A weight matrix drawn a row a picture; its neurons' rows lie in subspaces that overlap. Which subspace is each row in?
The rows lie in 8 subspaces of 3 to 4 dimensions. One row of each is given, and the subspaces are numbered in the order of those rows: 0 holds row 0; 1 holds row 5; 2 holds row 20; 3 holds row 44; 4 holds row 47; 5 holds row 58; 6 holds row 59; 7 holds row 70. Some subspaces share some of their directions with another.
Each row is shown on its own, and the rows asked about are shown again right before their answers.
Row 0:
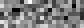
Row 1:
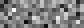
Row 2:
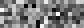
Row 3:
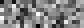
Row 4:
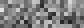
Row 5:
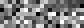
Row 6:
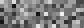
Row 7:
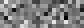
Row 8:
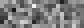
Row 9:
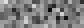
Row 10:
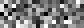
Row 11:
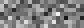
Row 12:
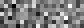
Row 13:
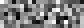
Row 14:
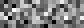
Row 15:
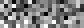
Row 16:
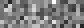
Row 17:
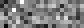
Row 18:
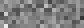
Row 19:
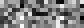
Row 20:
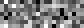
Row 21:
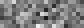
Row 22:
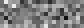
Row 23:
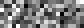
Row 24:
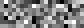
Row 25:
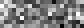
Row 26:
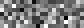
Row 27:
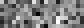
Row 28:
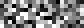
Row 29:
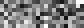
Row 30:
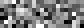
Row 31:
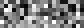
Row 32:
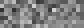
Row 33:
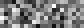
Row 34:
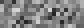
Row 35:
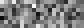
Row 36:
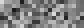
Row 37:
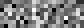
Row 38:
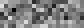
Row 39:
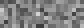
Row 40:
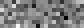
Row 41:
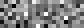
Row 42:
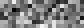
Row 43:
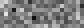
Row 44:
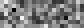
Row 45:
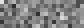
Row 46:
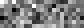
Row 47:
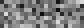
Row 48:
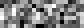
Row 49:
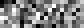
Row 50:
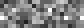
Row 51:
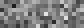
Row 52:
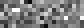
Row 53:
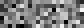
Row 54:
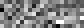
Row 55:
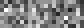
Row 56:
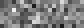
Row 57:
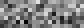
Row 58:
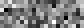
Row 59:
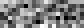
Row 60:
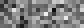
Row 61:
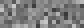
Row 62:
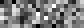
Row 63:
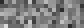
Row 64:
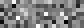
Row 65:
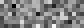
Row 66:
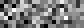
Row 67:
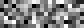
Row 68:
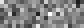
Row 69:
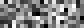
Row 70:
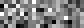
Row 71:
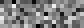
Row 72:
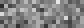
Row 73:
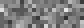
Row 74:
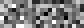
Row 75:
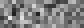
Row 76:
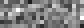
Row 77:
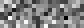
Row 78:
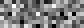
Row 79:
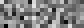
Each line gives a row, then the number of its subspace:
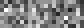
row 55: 5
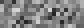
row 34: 1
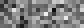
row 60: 3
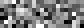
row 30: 1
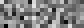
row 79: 5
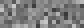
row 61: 6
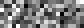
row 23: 1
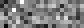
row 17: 3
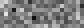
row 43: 3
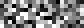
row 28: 0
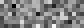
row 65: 2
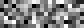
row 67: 0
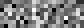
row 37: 5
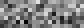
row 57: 1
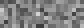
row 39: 1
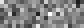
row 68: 4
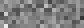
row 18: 0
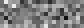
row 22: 2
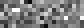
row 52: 0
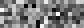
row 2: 6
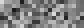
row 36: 4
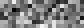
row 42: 0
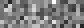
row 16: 5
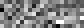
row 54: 1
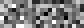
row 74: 3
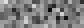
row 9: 4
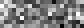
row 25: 3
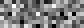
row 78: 2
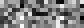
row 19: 4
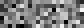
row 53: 3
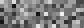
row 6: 6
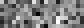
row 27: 4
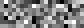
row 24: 0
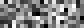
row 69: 4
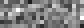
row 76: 0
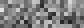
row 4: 1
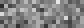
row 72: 7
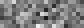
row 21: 0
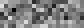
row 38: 7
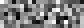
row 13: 4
